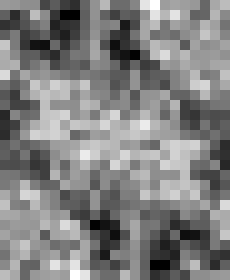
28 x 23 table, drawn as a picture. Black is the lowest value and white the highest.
Symmetry: a half turn. Odd rows or columns: none. Seam: none. Stripes: none.
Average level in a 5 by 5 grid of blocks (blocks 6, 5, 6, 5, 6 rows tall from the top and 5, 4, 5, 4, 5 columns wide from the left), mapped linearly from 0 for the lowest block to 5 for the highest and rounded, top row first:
2 0 1 5 4
3 4 2 2 4
2 5 5 5 2
4 2 2 4 3
4 5 1 0 2
